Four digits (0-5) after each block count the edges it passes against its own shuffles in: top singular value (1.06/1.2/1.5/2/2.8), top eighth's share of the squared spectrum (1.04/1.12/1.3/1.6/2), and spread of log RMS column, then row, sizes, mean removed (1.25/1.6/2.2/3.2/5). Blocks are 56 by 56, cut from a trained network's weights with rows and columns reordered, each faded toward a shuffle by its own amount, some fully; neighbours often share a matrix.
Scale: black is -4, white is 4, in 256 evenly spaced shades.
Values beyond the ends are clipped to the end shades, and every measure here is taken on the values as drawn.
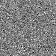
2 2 0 0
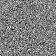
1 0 0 0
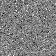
0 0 0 0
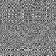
4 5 1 3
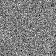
0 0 0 0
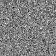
2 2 0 0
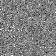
2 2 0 1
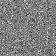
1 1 0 0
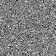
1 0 0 0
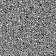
1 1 0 0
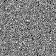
2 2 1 0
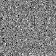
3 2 1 1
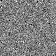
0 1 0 0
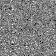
2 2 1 0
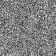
1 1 0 0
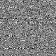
3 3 0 2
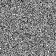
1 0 0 0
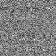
3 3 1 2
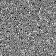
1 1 0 0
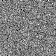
0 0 0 0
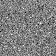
0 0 0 0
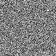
1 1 0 0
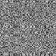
4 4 1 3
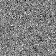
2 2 0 1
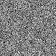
2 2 0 0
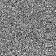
3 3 0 1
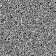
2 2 0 0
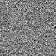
3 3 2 1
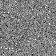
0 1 0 0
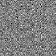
3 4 2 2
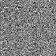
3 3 1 1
